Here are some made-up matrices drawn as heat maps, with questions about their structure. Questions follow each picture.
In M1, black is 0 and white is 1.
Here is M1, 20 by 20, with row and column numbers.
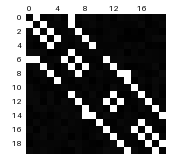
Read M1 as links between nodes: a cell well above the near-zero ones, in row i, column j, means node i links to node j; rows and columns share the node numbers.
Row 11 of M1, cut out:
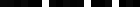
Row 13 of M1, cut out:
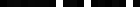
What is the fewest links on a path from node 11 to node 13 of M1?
2
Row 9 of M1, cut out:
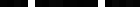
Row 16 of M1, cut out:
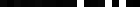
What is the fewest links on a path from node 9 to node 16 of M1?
5
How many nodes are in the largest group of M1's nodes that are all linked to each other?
3
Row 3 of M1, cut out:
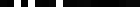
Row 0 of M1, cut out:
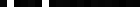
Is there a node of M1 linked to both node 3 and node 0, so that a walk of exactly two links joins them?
no
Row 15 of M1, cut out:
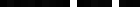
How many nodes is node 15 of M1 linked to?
2
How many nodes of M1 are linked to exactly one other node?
2
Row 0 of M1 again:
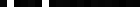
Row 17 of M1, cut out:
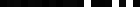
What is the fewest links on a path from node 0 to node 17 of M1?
4
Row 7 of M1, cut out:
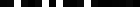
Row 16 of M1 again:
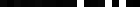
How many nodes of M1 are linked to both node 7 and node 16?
0
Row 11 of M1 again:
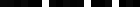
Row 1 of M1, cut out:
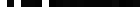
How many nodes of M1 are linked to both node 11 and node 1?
1
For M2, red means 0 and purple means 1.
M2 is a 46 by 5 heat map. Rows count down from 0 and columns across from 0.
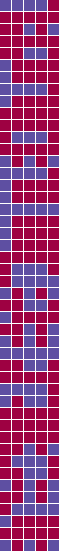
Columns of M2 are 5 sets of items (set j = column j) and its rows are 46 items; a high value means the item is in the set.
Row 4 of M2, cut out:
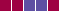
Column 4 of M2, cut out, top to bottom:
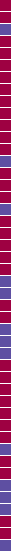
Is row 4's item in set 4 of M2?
no
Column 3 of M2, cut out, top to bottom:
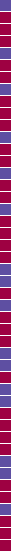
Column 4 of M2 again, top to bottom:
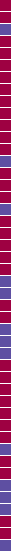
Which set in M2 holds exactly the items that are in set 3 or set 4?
2
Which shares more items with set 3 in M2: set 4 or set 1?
set 1
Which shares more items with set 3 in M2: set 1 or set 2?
set 2
